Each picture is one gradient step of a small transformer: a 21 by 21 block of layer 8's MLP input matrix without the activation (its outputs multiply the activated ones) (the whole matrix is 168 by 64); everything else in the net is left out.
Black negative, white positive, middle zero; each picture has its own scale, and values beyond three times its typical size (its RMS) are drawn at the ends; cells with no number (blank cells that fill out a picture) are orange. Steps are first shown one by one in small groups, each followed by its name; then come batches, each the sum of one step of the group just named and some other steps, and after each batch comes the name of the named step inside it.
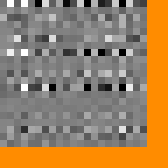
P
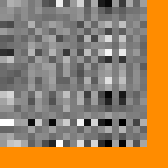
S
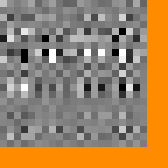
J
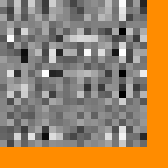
J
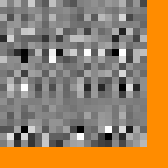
J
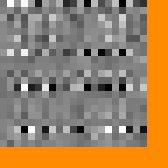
P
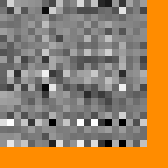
S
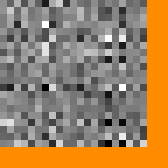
S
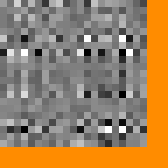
S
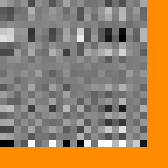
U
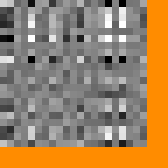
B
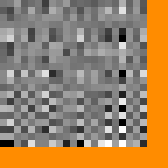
U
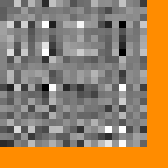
U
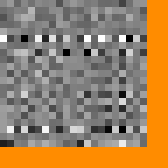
U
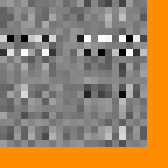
B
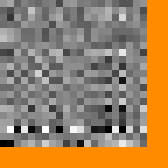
U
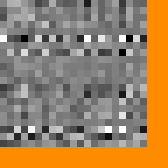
U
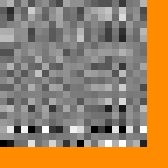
U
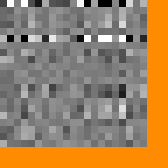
B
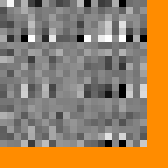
B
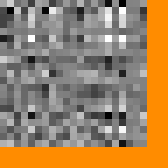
B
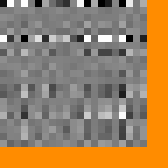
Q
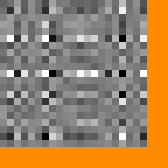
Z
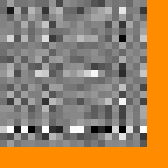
Z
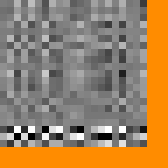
Z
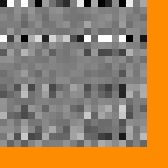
Q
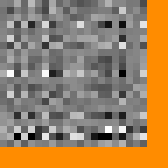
Z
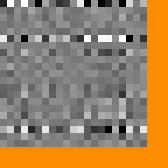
Q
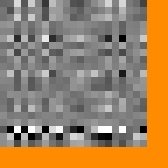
Z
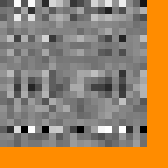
Z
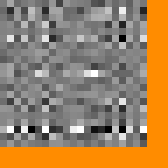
Z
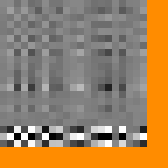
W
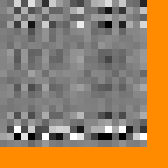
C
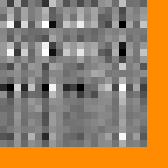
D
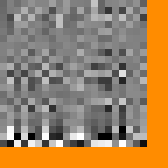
W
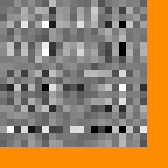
D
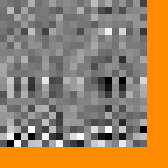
W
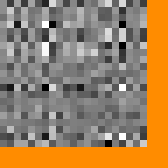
D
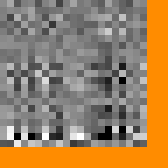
W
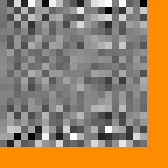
C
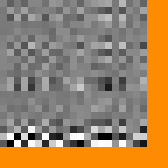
W
